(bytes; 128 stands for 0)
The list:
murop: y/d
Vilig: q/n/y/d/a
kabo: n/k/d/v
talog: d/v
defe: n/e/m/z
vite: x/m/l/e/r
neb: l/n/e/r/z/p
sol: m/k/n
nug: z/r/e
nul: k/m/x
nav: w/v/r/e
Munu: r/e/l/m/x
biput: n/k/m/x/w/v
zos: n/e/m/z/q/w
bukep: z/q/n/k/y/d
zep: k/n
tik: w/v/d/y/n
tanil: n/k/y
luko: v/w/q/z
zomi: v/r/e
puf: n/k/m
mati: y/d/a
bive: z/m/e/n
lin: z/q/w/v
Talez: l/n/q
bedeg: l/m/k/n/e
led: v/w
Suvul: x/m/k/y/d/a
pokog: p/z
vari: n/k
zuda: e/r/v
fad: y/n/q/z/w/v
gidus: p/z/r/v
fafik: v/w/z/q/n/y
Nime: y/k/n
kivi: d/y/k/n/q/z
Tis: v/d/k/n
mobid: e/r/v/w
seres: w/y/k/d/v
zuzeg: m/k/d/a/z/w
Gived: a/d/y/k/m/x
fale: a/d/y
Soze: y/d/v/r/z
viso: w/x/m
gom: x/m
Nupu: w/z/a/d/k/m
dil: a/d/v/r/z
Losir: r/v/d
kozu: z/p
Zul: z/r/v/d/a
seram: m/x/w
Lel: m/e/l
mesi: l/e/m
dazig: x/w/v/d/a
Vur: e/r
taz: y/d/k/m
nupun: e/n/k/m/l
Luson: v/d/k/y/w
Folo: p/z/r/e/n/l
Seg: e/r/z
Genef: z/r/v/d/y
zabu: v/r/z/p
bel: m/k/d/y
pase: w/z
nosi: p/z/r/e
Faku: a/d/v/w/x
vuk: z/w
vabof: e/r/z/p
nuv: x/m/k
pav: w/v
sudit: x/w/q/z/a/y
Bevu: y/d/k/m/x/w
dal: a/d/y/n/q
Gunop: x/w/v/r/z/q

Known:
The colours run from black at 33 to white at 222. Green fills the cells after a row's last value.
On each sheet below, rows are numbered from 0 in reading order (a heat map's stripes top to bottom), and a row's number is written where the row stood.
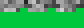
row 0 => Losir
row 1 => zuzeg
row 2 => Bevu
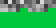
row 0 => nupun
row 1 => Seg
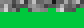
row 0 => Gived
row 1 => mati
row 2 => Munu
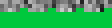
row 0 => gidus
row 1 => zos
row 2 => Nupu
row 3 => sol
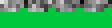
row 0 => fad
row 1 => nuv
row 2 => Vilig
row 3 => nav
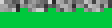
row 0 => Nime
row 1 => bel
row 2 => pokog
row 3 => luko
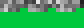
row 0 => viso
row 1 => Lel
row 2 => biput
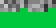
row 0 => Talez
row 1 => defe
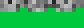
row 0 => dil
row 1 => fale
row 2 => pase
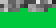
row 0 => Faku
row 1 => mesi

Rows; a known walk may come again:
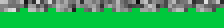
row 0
seres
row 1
nupun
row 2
bive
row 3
vabof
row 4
Suvul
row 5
zuzeg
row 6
murop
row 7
mesi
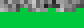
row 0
Folo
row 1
sudit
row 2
seram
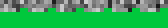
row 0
nuv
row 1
Losir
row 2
gom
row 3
lin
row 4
bedeg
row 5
tanil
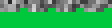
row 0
dil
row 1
Gived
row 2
nosi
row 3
Vur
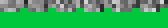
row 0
talog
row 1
neb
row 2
Talez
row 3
zep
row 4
Faku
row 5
taz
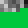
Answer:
dal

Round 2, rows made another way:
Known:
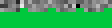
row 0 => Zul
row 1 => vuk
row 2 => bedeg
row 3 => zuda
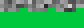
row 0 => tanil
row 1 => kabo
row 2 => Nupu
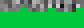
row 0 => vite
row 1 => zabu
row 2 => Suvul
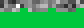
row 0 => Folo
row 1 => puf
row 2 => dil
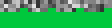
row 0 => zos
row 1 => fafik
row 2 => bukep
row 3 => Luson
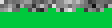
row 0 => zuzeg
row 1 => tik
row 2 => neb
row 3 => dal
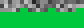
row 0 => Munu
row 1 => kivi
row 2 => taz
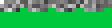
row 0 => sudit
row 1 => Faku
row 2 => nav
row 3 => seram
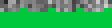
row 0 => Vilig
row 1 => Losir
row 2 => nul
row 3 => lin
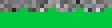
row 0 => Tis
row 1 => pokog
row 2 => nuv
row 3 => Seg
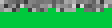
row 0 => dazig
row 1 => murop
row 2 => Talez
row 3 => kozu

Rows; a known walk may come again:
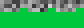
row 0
Soze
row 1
dazig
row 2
gom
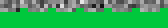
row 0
Genef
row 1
nosi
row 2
Munu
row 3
dil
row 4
tanil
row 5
vari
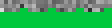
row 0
mobid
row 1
led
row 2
Vur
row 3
defe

